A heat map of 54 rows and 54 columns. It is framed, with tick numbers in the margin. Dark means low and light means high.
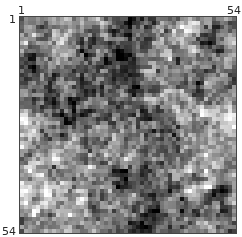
Odd rows or columns: none. Slope: none. Mirror symmetry: none. Grain: blotchy.
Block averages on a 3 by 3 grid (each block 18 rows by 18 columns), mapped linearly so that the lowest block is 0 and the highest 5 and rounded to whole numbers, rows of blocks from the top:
2 0 3 | 2 1 4 | 5 0 2
